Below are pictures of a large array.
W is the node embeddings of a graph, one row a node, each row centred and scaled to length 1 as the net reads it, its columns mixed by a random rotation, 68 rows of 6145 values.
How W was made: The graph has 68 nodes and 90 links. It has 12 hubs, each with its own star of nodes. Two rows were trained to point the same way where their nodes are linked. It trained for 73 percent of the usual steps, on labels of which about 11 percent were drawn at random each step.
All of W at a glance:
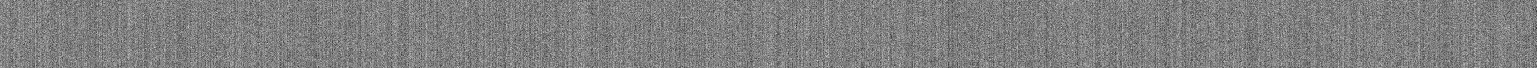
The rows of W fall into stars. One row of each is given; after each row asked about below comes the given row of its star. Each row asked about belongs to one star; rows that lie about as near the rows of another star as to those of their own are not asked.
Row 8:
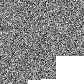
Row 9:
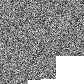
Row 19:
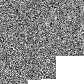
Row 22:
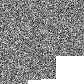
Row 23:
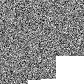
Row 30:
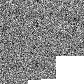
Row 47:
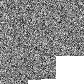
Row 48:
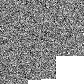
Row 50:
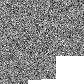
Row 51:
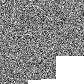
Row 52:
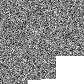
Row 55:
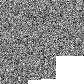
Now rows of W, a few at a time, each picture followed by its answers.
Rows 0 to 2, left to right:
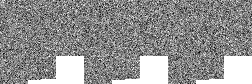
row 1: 23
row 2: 50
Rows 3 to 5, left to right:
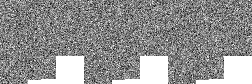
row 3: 19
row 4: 50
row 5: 23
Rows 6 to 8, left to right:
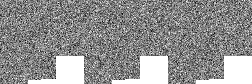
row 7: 52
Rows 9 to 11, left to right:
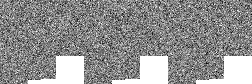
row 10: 51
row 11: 50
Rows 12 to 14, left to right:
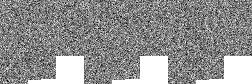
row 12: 19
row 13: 8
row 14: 19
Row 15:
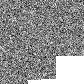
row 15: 55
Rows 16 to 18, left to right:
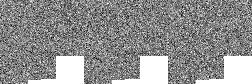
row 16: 30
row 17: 47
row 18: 55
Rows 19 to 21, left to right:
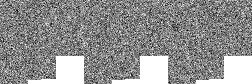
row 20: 52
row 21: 55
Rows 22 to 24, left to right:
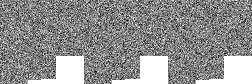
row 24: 55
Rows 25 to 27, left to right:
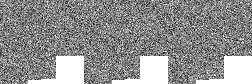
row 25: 52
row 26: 9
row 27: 30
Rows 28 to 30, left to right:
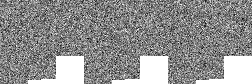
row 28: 9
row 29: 9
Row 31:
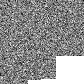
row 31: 22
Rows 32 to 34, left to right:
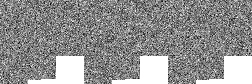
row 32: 19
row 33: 50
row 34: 51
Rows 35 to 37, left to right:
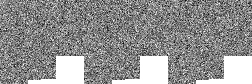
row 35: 47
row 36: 47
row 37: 9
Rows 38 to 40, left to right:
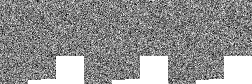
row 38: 30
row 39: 52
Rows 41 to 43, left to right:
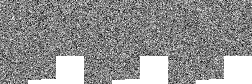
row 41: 8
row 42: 47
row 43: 19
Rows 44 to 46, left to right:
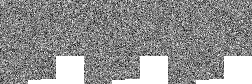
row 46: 51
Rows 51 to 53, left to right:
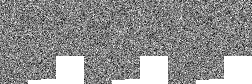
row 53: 8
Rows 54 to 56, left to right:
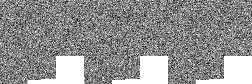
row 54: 52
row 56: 51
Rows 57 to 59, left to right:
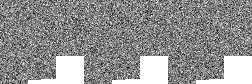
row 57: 52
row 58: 30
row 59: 23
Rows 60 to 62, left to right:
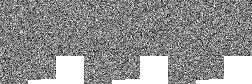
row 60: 30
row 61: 50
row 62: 22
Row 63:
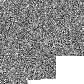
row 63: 47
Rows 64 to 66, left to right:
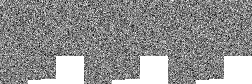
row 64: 47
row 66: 55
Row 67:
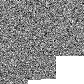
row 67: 48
